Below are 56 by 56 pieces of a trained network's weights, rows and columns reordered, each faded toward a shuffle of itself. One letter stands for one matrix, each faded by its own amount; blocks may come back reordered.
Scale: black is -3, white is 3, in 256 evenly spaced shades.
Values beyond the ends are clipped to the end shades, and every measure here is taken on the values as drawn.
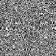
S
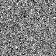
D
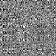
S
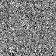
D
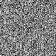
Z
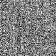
Z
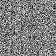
Z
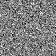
D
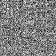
Z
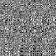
S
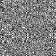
S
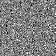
D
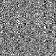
S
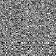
S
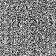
Z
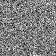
Z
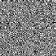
S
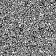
D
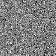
D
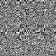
S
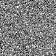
D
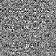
S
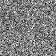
D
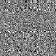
S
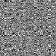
S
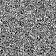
D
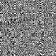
S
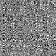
S
